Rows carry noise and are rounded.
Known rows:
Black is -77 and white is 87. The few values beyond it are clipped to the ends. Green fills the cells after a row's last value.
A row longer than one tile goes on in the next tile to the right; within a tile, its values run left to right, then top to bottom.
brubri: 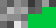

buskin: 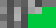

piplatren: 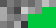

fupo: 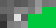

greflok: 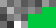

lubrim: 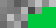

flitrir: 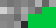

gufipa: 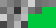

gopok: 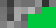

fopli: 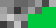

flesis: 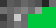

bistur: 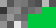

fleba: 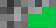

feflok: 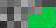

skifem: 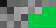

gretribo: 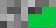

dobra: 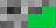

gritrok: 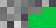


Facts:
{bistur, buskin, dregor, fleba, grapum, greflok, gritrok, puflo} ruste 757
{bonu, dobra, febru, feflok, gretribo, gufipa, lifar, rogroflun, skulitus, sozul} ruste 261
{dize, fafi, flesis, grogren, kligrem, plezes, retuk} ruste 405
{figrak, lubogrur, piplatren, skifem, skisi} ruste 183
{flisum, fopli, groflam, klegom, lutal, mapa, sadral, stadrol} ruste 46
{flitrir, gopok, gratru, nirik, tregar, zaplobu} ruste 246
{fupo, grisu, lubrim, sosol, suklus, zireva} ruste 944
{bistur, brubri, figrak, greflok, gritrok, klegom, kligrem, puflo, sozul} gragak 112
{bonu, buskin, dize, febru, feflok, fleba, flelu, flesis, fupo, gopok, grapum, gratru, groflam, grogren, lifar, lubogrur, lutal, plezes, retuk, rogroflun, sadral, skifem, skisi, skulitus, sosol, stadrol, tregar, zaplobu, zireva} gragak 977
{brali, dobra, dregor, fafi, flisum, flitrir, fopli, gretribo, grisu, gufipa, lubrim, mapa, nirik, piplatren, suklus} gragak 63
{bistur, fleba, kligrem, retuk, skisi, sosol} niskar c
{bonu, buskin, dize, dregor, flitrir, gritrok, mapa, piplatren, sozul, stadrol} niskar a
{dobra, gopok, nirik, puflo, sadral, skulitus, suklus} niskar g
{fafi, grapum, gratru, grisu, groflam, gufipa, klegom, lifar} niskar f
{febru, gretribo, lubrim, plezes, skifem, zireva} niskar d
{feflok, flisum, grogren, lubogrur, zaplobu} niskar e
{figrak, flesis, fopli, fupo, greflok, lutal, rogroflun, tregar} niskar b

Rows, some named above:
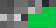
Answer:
sadral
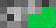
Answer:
gratru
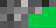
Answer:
grogren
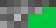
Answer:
dize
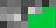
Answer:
lutal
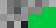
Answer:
dregor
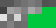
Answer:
groflam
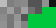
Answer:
sozul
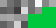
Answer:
suklus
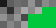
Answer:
skifem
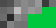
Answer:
zaplobu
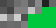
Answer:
sadral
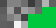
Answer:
figrak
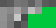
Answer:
stadrol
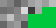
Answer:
lubrim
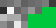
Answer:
klegom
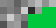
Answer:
lubrim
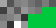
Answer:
puflo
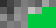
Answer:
skisi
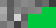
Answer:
bonu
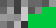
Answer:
fafi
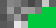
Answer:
figrak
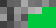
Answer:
lubogrur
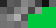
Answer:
plezes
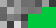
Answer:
gritrok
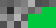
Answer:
febru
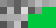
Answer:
grisu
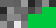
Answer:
kligrem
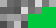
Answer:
suklus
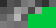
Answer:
plezes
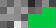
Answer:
brubri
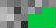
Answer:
mapa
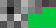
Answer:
skulitus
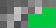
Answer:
zireva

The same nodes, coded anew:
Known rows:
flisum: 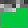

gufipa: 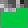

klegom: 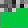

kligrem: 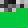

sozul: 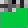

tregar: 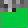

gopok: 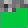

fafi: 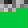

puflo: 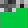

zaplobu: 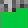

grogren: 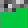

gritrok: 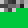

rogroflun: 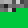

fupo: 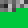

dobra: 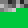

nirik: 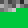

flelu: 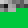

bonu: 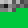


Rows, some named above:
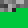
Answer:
fleba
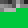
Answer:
fopli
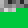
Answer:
brali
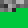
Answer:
fleba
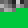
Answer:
gretribo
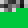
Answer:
brubri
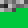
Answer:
dize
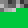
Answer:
dobra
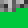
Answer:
groflam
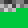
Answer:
grisu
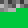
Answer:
nirik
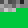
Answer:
flitrir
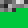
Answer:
flesis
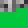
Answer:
groflam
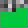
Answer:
zireva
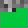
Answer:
tregar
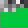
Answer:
piplatren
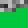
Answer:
buskin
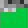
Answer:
brali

